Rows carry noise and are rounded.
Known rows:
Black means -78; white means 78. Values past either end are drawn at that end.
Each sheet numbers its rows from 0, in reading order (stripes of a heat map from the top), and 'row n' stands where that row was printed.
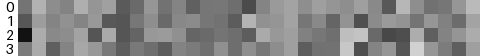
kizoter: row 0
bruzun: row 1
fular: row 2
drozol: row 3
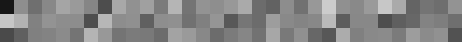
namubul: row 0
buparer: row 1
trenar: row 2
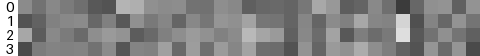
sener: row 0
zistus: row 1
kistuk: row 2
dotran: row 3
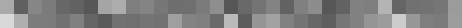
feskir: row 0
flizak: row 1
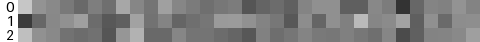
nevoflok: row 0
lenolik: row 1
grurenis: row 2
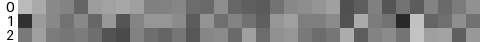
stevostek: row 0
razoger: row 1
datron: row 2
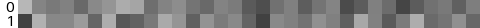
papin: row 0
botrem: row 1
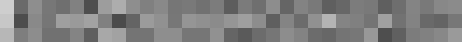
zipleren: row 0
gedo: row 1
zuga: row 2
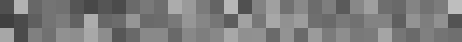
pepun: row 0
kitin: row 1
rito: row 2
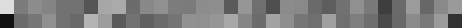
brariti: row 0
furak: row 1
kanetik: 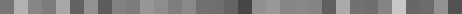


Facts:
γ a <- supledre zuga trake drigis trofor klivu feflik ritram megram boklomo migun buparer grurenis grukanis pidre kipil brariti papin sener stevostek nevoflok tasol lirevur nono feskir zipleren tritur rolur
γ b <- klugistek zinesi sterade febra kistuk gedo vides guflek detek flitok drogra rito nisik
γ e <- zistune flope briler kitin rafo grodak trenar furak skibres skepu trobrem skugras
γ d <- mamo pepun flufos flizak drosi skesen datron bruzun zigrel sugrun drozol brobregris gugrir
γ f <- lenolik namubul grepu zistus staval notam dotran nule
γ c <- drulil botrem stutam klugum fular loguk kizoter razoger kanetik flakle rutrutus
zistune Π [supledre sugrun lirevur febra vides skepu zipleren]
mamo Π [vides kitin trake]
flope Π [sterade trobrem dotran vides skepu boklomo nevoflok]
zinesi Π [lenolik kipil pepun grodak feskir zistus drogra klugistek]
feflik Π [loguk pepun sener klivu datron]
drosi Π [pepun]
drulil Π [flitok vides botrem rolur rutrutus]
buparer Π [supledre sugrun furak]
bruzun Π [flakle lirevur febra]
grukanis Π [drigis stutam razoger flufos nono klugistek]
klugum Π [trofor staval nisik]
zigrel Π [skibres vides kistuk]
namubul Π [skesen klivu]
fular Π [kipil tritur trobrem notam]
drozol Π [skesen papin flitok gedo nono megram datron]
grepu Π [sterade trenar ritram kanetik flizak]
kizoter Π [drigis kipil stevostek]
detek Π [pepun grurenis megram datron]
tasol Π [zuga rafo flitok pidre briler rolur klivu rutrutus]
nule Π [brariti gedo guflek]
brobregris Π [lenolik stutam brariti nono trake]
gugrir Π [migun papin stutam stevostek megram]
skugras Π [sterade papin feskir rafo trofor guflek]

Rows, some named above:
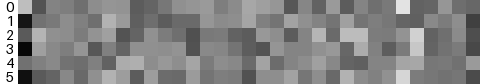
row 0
kistuk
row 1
furak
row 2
klugum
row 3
loguk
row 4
klivu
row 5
skugras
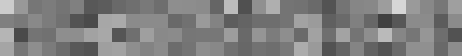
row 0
flizak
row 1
sener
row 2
sterade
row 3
sener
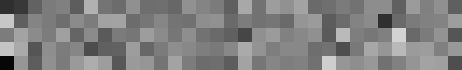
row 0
kitin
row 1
nono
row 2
kanetik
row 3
mamo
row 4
flope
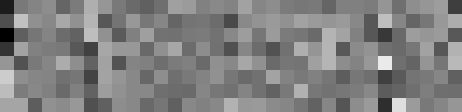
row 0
skibres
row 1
kizoter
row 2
trobrem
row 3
feflik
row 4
zinesi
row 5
supledre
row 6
trofor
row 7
brobregris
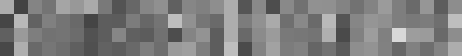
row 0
flitok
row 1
drosi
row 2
datron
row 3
pepun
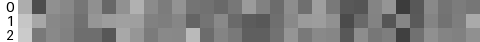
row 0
lirevur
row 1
stevostek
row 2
ritram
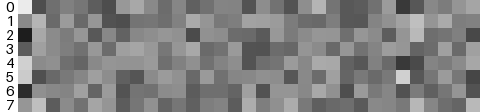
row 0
trake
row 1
zigrel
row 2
loguk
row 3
tasol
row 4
drigis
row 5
vides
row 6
flakle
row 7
gugrir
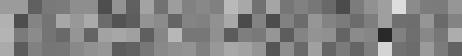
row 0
skesen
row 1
flitok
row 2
grukanis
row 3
kistuk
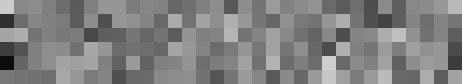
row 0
kipil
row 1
notam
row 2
sugrun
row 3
trenar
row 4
zistune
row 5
detek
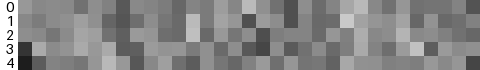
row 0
staval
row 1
nule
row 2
grepu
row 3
drulil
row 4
skepu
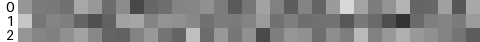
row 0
detek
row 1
tritur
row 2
grepu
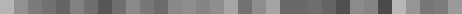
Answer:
flufos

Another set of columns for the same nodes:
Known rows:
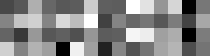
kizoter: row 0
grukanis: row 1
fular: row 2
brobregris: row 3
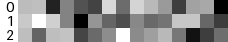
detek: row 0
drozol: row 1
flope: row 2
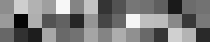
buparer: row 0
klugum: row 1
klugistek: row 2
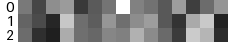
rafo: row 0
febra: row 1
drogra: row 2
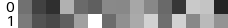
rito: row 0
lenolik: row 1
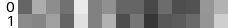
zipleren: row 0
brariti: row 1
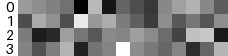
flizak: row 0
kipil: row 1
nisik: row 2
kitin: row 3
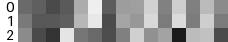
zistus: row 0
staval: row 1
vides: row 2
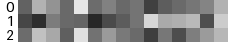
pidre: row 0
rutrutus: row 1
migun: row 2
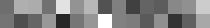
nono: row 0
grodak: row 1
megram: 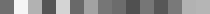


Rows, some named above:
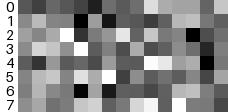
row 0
loguk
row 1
skesen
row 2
zistune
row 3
tasol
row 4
fular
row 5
grukanis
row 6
skesen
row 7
namubul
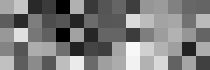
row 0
pepun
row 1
kanetik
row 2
datron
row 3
drulil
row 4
grepu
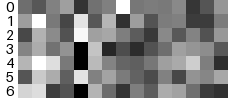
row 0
trobrem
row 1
feflik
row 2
kipil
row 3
sugrun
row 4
gugrir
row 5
stevostek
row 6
drosi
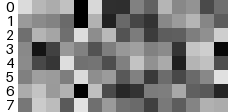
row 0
mamo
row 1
flizak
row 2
nono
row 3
sterade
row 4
vides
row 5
trake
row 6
bruzun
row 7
papin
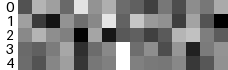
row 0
drigis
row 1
zinesi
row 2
skesen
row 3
furak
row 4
trobrem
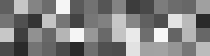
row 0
klivu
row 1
flitok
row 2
nule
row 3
flakle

